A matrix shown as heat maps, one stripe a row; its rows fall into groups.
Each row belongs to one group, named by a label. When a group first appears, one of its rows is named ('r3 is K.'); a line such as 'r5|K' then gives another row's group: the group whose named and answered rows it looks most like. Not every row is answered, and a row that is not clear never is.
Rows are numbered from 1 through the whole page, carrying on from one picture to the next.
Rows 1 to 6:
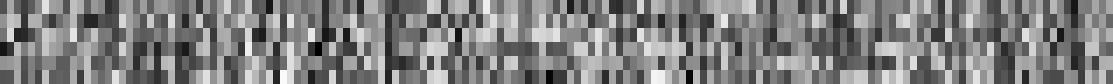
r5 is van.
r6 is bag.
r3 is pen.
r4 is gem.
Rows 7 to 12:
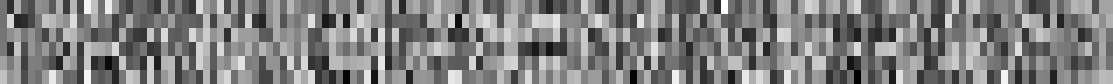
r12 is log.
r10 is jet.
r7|jet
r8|pen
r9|van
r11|van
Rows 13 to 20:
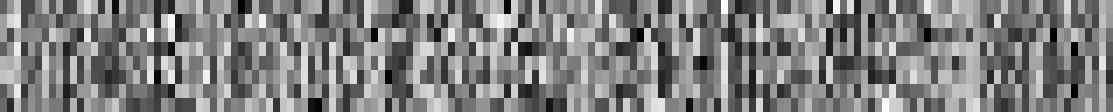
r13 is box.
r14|van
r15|log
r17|van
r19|box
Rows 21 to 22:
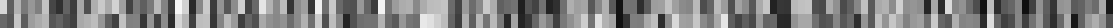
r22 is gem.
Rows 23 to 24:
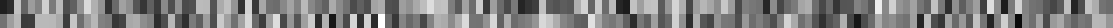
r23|gem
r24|pen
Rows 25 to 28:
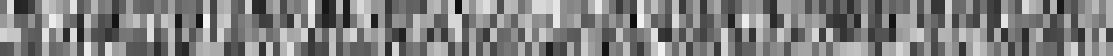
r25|pen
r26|log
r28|bag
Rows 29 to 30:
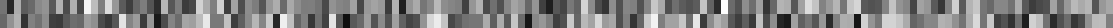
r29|jet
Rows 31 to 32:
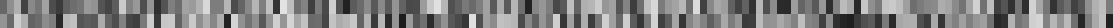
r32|van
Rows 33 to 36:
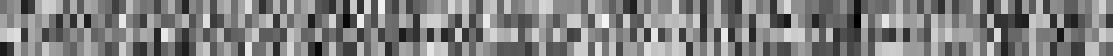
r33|pen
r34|gem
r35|van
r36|gem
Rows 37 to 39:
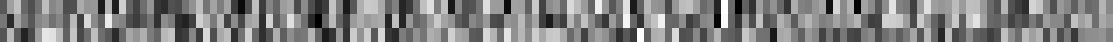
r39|pen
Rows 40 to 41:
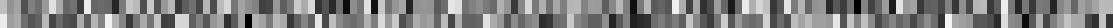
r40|log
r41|box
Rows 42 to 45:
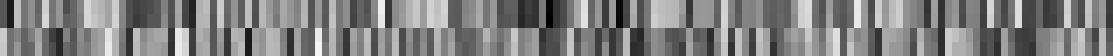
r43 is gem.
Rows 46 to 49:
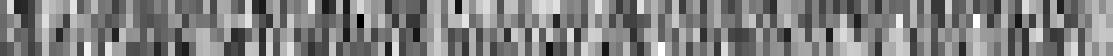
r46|pen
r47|pen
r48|bag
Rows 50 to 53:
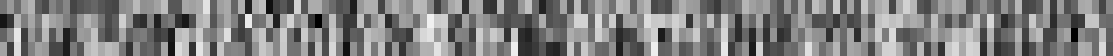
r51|gem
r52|box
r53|jet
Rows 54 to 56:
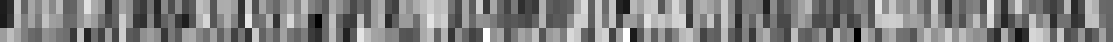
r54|gem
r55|gem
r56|box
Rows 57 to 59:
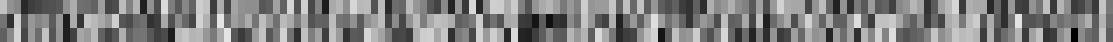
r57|van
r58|jet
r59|box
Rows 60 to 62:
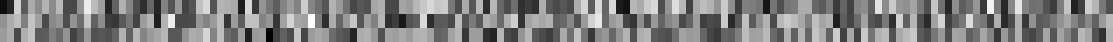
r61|van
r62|log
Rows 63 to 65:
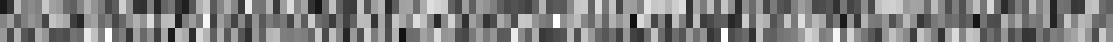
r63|gem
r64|log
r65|jet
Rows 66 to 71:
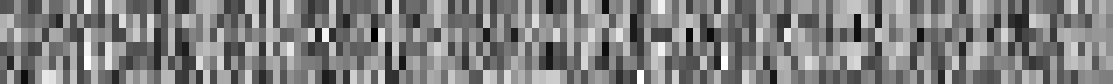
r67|bag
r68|log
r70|jet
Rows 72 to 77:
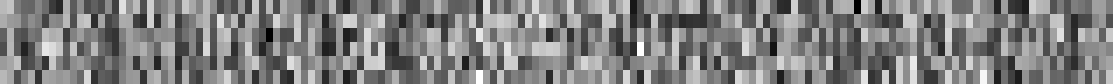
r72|bag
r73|van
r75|pen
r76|van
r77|log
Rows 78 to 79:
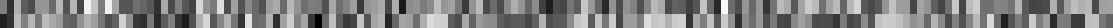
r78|jet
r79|gem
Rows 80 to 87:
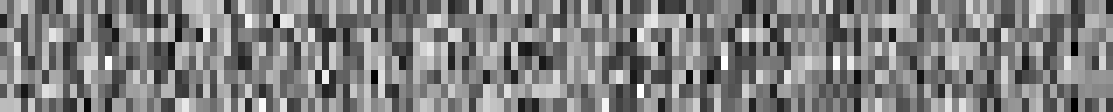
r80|van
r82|log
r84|box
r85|log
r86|pen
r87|box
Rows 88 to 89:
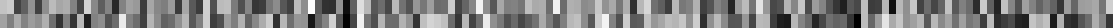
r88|log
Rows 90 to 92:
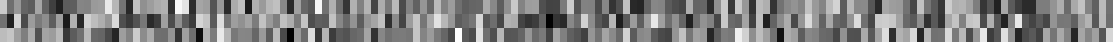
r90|jet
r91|jet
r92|log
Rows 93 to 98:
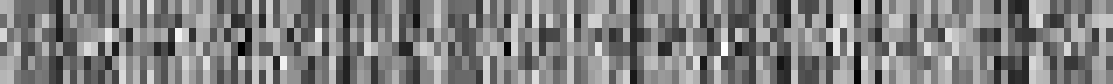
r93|bag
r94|bag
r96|box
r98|bag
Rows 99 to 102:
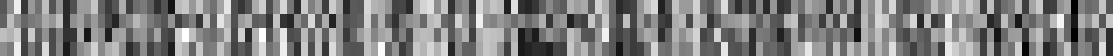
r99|box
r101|box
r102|box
